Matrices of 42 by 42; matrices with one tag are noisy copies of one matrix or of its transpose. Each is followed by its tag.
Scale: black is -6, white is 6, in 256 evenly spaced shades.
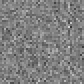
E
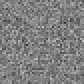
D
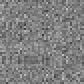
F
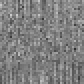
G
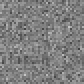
F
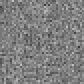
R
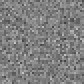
D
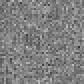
R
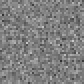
D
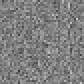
E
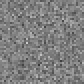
D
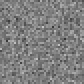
D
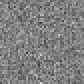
D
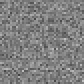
E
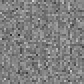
E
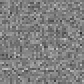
E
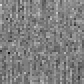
G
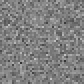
D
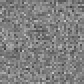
R
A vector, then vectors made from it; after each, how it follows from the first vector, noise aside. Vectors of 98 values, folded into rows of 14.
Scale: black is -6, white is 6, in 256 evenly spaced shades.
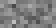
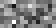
scaled up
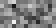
scaled up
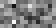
scaled up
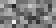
scaled up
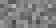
sign-scrambled
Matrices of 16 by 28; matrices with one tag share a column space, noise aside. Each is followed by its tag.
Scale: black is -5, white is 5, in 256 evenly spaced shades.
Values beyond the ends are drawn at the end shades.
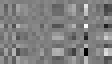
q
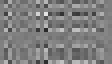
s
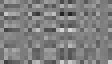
s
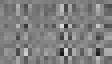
q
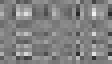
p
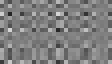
s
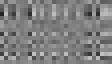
p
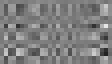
q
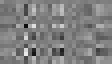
q
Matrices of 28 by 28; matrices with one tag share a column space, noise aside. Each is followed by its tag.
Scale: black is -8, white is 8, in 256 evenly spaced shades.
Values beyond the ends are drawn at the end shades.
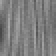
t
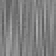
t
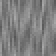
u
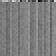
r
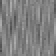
u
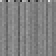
r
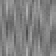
u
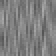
u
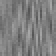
u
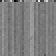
r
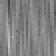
t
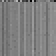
r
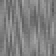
u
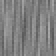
t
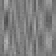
u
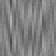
u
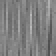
t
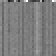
r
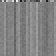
r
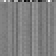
r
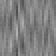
u
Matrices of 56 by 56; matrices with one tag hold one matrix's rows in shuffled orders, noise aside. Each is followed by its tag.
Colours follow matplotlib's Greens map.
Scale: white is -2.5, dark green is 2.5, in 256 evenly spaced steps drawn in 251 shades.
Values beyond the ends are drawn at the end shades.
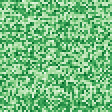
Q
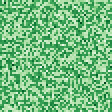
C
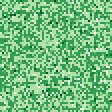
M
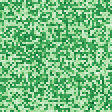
Q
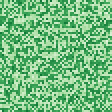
M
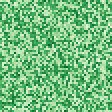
C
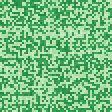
Q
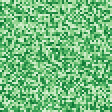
M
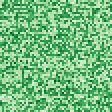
Q
